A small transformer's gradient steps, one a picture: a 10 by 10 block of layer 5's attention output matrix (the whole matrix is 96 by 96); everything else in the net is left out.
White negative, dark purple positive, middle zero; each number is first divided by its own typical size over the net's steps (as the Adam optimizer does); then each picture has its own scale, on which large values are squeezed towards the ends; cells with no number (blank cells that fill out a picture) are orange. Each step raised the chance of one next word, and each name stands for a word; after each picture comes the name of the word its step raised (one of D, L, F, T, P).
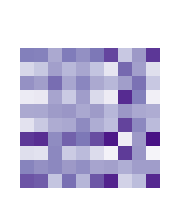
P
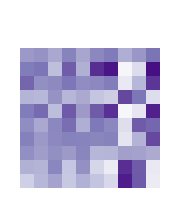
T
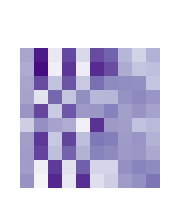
T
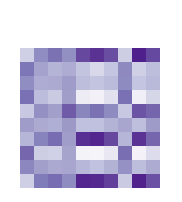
P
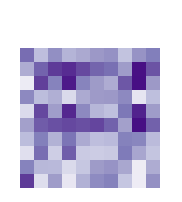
T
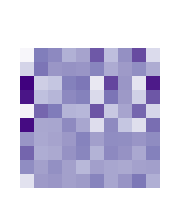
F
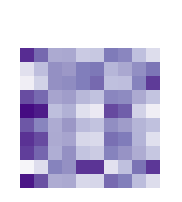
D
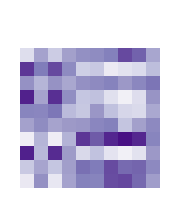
P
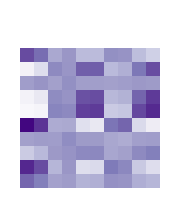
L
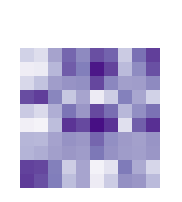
T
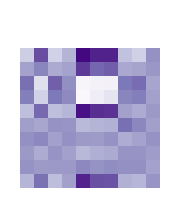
F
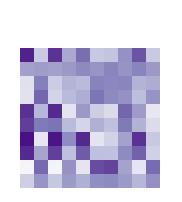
D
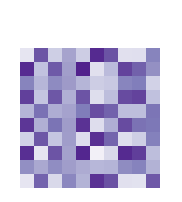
P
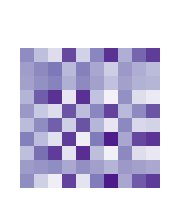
P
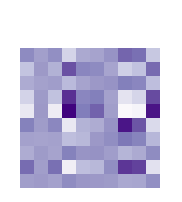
L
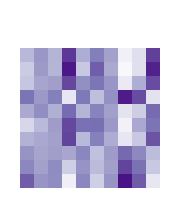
T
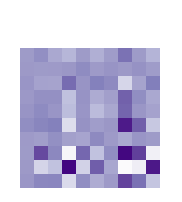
D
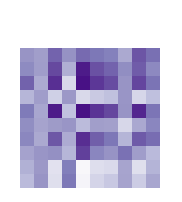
T
